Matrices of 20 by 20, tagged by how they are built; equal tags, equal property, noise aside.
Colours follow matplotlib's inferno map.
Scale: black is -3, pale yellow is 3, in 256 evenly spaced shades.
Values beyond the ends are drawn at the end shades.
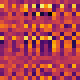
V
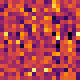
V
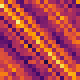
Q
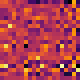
V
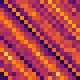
Q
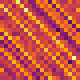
Q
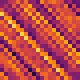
Q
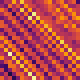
Q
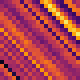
Q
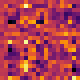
V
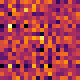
V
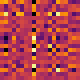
V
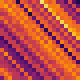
Q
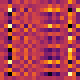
V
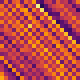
Q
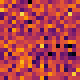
V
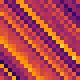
Q
